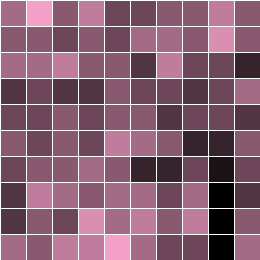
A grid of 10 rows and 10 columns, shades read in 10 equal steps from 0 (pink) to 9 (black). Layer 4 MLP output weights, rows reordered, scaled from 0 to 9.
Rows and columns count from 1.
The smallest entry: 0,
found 2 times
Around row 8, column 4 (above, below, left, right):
3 1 3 3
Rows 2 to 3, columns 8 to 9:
4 1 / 5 5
